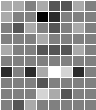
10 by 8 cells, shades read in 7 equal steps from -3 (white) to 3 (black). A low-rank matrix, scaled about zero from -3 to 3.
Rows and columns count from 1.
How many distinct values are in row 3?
3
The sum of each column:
-1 1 0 0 1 1 -1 0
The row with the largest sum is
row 2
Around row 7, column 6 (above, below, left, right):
0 0 -3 2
